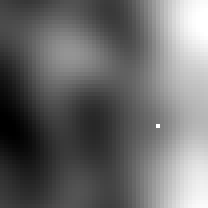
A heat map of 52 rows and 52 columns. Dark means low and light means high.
One lone cell stands out, far higher than its neighbours. There is an overall slope up to the right. There are no regular stripes.
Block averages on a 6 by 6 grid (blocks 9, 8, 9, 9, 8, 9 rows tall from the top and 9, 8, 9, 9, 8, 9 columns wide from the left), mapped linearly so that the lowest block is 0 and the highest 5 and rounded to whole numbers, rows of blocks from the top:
1 2 2 1 3 5 / 1 3 3 2 3 5 / 1 2 2 2 3 4 / 0 1 1 1 2 4 / 0 1 1 1 3 4 / 1 1 1 2 3 5
